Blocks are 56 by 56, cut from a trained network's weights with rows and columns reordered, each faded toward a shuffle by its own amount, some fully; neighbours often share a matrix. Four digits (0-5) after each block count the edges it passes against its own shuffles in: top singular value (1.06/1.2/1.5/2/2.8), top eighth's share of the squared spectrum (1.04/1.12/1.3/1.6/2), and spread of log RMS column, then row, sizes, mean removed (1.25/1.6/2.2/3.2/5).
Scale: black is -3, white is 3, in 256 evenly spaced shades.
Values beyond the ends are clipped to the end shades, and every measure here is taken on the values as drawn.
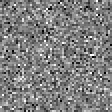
1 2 0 1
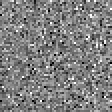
0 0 0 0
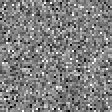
0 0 0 0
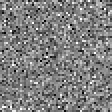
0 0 0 0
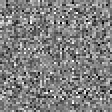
3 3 0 2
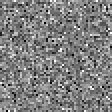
0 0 0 0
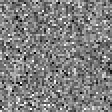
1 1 0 0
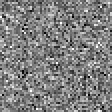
2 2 1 1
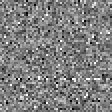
2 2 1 1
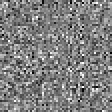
3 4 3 2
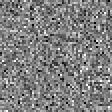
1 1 0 0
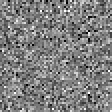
2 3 1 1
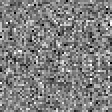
2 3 2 1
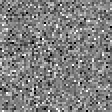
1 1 0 0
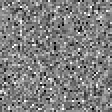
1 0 0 0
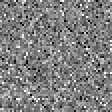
2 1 0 0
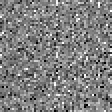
2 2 1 1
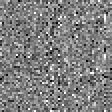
3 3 2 0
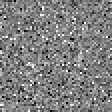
1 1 0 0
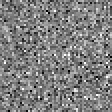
2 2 1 1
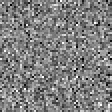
2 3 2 1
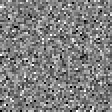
1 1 0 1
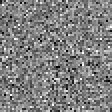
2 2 1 0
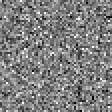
1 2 0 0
